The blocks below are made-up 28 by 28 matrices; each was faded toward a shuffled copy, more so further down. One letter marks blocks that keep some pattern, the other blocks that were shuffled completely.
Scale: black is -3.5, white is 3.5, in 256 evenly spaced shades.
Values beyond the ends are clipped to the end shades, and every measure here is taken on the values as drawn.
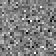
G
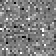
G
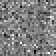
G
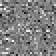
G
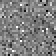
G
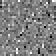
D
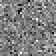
G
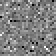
G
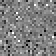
D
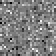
D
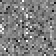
D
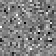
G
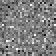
D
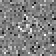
D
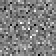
G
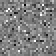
G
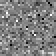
D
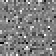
G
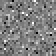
D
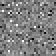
G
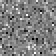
D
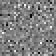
G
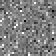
D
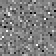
D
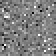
G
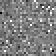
D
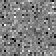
D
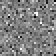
D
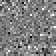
G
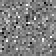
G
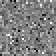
D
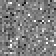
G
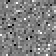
D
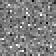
D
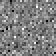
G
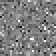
G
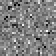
G
